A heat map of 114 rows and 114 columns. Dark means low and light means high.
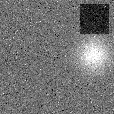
No row or column stands out. In the top right lies a patch that is lower than the rest. The middle right is the ninth with the highest average. One bump rises in the middle right.
